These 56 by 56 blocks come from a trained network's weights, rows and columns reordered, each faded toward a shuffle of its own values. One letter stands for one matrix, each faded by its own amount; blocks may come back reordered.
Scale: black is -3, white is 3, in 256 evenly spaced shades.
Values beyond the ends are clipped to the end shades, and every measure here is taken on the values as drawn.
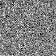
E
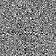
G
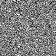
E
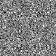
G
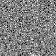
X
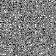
X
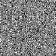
X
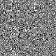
G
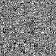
G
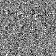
G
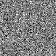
E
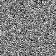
E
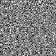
X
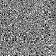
X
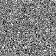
E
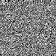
E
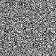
G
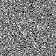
X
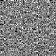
G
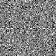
G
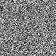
E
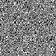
X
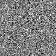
E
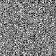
G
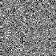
X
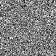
E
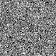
E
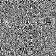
G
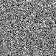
E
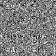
G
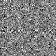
G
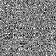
G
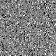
X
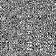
G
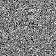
E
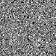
G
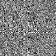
G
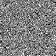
E
